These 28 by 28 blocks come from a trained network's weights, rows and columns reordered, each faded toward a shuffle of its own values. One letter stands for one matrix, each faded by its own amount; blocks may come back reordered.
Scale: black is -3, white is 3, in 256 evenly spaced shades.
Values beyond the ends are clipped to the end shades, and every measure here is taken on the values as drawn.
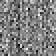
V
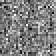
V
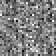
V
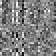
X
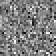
X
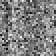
V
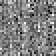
V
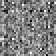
V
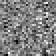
X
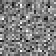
X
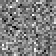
X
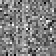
V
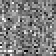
V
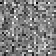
V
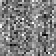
V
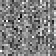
V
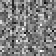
V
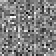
V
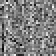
V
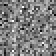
V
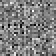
V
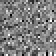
X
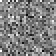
X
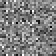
X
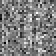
V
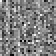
V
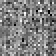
V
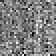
V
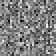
V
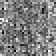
V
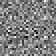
X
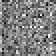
V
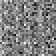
V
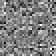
X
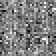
V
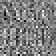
X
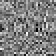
X
